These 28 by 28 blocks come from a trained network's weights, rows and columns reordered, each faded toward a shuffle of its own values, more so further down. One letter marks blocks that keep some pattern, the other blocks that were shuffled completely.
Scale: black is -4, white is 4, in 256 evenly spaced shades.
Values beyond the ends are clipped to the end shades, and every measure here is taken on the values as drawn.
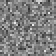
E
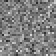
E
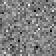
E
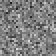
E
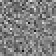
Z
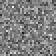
E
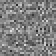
Z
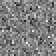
E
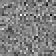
Z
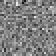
Z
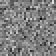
E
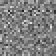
Z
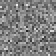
Z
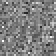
Z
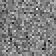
E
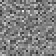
Z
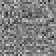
Z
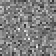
E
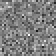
E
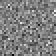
E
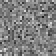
Z
